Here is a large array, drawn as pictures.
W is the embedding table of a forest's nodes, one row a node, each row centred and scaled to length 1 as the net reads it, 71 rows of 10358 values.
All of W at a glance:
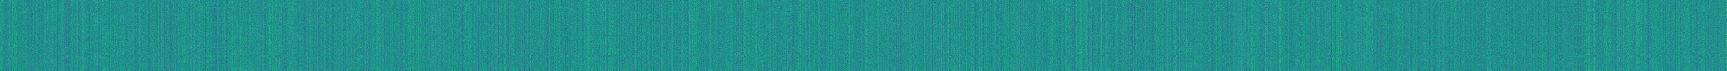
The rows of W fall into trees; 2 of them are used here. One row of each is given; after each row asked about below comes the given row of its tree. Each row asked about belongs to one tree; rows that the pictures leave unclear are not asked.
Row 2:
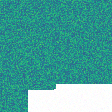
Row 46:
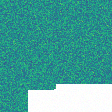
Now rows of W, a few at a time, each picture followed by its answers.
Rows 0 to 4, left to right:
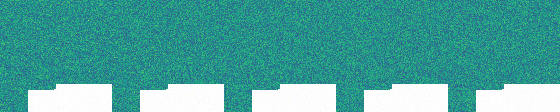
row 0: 46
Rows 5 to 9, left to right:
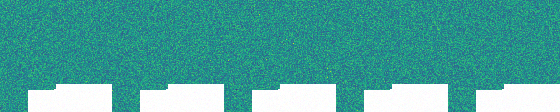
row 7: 2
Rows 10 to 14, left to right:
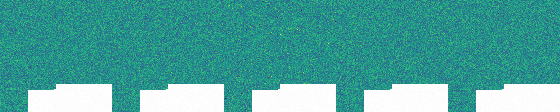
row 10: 46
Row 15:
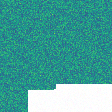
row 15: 46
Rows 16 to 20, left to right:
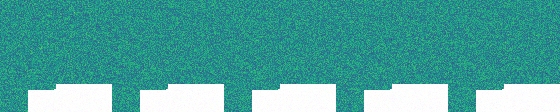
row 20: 46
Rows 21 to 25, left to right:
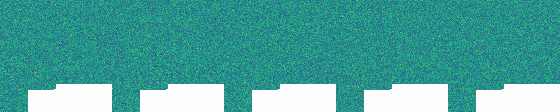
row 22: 2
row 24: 2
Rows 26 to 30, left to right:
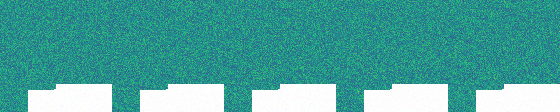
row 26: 46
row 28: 46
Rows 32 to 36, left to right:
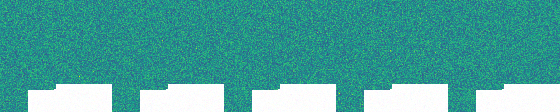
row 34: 46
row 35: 2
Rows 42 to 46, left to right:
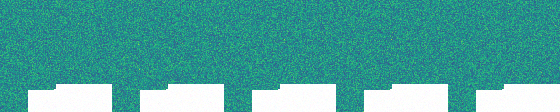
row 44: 46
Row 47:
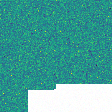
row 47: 2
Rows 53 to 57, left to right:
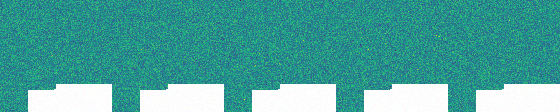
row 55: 2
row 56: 2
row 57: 46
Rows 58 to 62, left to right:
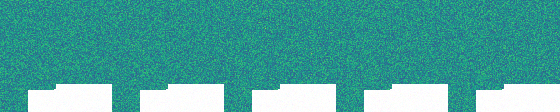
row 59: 46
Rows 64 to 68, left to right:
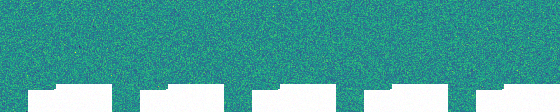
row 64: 2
